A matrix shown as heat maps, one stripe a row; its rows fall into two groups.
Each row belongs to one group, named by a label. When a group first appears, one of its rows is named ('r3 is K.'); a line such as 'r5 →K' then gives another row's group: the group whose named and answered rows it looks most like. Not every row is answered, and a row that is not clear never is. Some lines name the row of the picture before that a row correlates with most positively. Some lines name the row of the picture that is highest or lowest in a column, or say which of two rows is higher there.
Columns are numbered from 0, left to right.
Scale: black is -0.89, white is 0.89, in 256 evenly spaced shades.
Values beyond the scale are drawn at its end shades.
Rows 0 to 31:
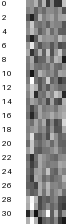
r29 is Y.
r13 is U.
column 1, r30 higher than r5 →Yes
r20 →Y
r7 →U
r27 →U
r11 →Y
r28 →Y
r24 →U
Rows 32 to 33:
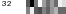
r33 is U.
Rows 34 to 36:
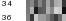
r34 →U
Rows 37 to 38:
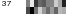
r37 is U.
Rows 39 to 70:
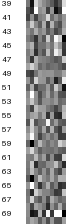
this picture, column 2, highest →40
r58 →Y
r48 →Y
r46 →U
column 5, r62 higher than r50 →Yes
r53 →Y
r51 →U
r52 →Y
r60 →Y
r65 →Y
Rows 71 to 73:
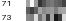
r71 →Y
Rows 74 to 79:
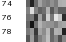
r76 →U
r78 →U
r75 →Y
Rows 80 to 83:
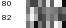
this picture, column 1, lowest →80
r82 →Y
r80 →U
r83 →U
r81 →Y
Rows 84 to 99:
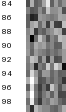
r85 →U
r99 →U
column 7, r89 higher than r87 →Yes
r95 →Y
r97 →Y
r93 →U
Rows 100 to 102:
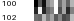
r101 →Y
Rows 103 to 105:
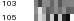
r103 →U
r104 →Y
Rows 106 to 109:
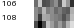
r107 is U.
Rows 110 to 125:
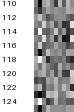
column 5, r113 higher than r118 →No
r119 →Y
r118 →Y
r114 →Y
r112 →Y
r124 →Y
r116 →Y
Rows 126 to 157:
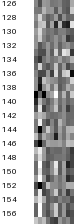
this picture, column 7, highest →133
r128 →Y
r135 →Y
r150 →Y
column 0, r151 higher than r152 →Yes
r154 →Y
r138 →U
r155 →Y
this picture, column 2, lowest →139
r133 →U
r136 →U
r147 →Y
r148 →Y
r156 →Y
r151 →Y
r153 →Y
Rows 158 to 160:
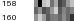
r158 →U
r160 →Y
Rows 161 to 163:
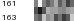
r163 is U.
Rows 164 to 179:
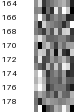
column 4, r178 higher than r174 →Yes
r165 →U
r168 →U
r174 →Y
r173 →U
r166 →Y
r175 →Y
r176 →Y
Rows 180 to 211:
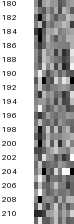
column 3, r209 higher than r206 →No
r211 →Y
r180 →U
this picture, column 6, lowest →200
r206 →Y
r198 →U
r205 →Y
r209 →Y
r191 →U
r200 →U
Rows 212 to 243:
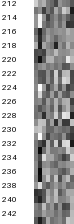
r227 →U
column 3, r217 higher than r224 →Yes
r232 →U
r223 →U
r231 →Y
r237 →U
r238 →Y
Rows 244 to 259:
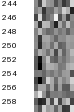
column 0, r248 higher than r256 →Yes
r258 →U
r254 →U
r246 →Y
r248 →Y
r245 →U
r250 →U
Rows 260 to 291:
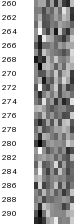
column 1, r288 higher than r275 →No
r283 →Y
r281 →Y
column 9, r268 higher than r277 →Yes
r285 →Y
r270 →U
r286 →Y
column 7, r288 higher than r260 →Yes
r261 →U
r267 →U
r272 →Y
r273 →U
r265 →U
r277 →U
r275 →Y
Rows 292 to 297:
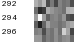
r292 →Y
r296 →U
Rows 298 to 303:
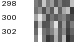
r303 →Y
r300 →Y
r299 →U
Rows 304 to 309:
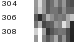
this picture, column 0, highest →308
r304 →Y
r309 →Y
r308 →Y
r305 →Y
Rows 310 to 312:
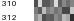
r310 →Y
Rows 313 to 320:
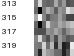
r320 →U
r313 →Y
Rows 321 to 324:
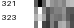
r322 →Y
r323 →Y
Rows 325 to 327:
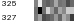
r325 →Y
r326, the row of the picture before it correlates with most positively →321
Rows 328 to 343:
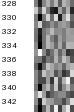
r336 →U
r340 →U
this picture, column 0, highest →329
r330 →U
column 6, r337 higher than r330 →Yes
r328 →U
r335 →Y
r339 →U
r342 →U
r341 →Y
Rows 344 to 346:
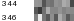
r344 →U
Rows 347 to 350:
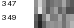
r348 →Y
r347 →Y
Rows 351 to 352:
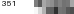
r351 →U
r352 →Y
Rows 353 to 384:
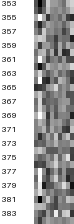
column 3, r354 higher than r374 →Yes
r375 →U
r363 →Y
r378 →Y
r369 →Y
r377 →Y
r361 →Y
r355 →Y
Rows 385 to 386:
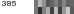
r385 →Y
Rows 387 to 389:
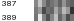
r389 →Y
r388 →U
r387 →Y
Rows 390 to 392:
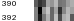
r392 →U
